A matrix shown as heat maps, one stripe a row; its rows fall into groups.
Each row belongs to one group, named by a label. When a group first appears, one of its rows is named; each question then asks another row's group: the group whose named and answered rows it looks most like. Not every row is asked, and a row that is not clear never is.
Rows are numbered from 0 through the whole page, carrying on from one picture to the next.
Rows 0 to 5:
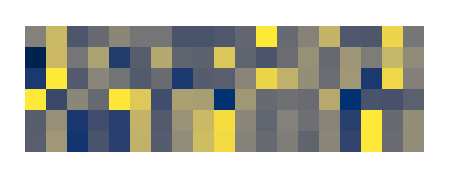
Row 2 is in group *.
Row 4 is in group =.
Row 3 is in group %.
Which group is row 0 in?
*
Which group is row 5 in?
=
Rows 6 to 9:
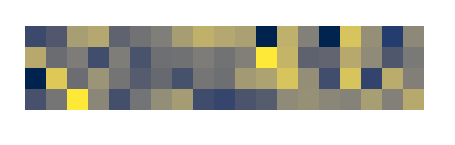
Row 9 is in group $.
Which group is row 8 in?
*
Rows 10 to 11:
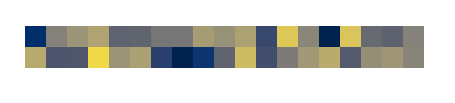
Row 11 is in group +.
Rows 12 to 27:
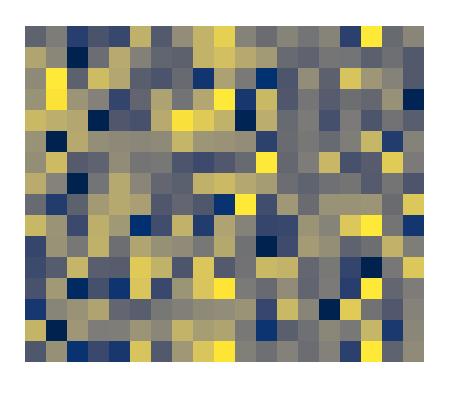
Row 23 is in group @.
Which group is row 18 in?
*
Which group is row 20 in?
+
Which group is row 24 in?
=
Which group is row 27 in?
=
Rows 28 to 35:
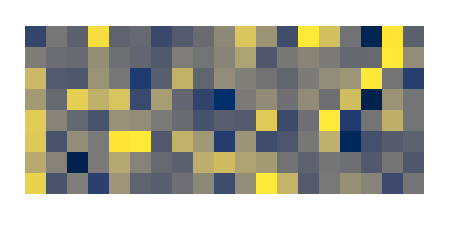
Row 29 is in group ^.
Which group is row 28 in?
^
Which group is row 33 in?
%
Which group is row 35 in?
%
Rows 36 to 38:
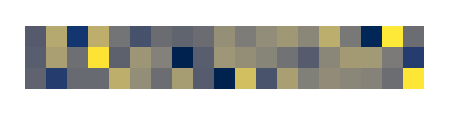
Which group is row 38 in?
+
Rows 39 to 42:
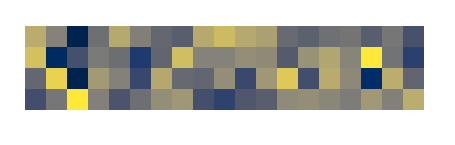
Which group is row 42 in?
$
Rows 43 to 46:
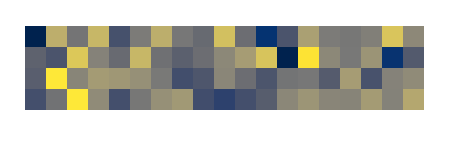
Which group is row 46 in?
$
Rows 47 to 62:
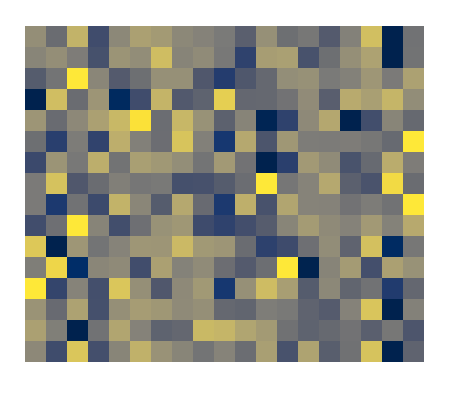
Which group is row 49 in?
$
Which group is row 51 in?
%
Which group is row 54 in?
*
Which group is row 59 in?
%
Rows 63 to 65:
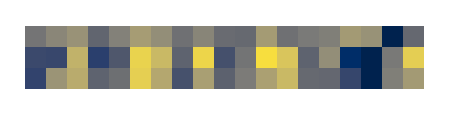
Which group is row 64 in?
@
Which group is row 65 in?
@
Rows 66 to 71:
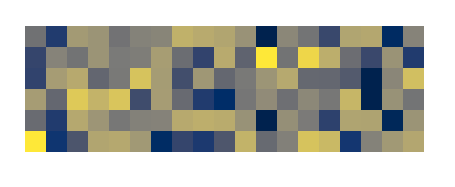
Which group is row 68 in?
@
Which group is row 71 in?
+
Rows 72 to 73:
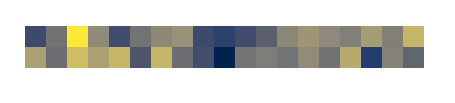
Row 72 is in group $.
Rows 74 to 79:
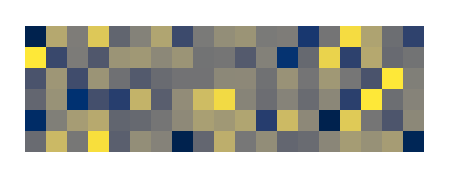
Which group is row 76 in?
^
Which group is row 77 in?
=
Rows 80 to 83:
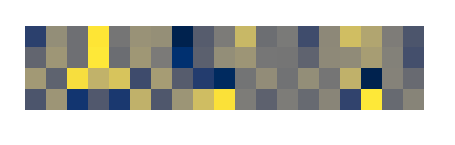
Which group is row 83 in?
=
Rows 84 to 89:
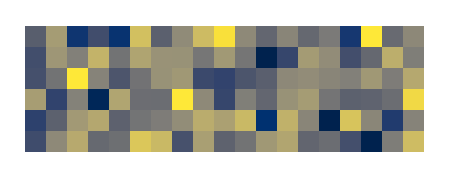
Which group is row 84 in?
=
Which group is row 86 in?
$
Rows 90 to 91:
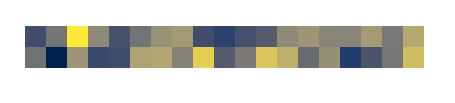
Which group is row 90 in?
$
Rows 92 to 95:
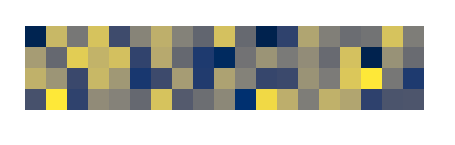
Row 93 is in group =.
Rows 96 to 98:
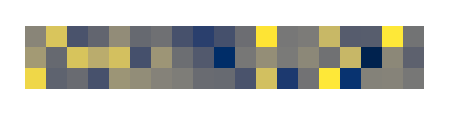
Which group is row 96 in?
*
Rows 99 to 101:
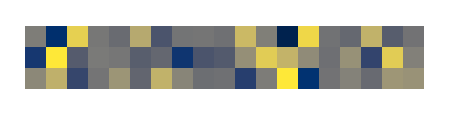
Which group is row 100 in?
*
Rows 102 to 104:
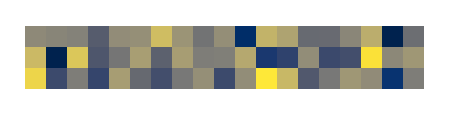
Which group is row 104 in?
%
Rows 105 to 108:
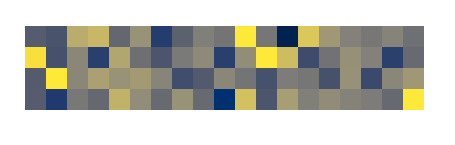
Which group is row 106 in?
%
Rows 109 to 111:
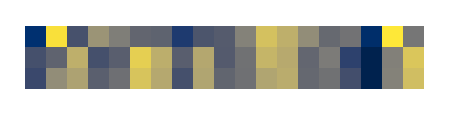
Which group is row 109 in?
*
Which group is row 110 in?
@
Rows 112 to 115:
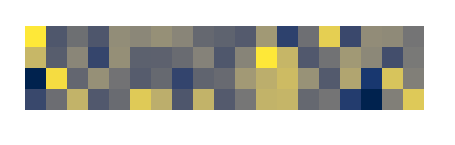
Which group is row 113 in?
%
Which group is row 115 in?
@
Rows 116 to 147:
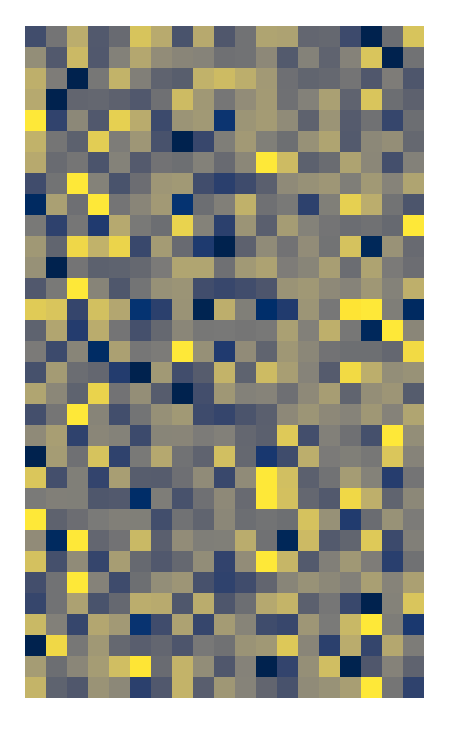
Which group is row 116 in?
@
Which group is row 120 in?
%
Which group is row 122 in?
%
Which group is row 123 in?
$
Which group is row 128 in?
$
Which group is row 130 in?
^
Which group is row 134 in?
$
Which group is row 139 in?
+
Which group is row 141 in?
%
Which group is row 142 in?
$
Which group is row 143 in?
@
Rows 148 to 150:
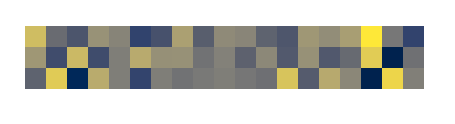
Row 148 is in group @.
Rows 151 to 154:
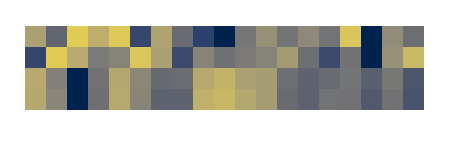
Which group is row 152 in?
@
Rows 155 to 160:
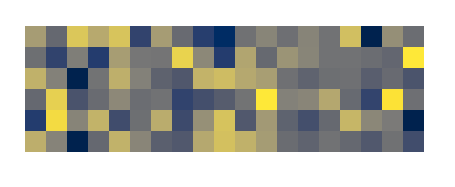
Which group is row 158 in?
*
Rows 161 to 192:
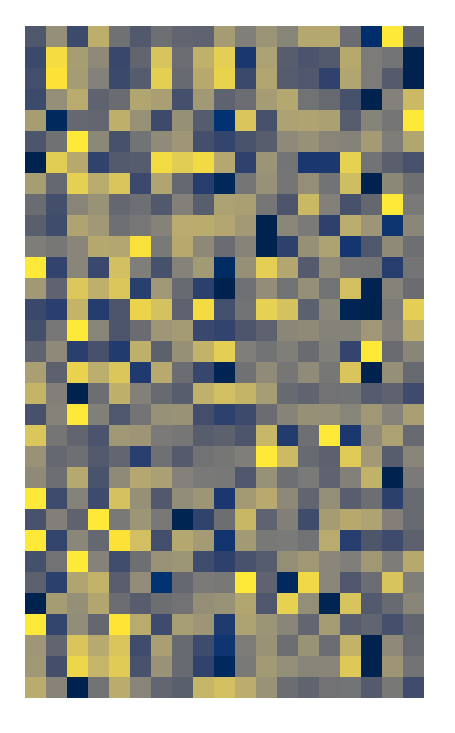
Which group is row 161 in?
^
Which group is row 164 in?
@
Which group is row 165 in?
+
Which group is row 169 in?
^
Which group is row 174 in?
@
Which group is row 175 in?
$
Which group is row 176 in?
=
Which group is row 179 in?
$
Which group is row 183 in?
%
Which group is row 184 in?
+
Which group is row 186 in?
$
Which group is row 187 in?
^
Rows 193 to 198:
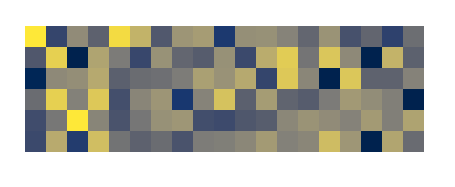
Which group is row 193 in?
%
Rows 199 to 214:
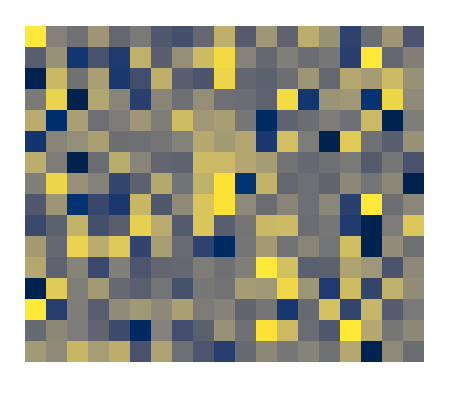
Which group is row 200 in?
=
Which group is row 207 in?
=
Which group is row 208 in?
@
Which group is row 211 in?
*
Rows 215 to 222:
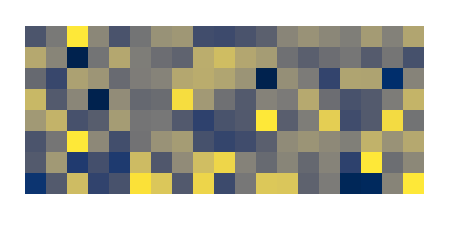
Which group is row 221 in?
=
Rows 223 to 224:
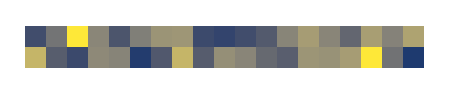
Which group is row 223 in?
$
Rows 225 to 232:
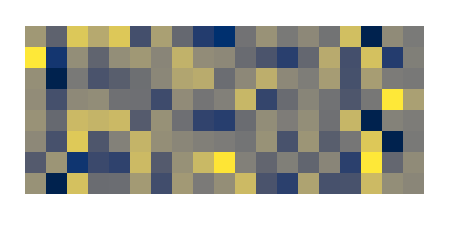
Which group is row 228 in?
^
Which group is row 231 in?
=
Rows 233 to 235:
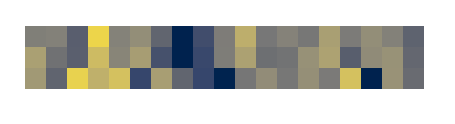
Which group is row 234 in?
+
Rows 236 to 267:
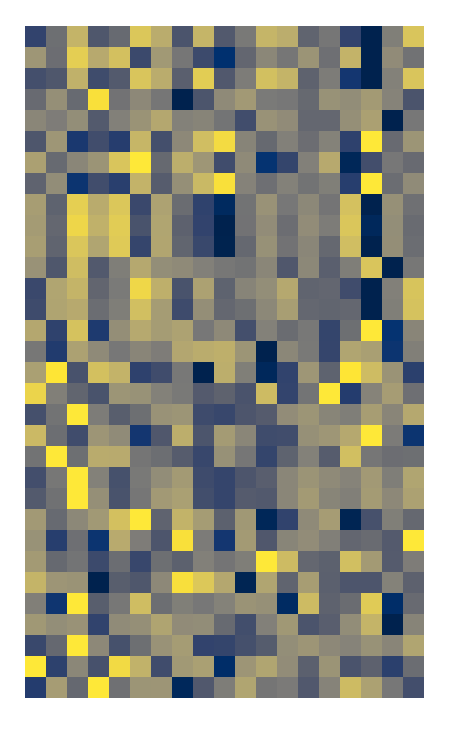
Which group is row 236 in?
@
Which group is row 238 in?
@
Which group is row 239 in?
+
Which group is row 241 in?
=
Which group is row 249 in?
@
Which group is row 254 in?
$
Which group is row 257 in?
$
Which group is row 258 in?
$
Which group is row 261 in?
%
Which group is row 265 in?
$
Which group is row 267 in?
+
